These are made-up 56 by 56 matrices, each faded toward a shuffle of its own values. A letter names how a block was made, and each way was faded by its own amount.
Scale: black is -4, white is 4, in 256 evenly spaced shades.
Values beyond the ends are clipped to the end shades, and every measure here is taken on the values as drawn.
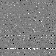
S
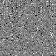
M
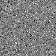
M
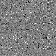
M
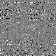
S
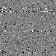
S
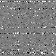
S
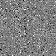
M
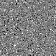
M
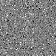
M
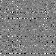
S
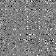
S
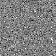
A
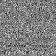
A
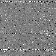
S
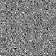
A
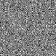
A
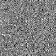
A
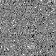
M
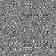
A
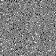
M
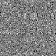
A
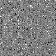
M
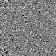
M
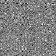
A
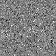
M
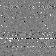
S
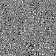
M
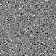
M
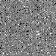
M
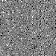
M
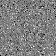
M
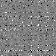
S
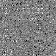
M
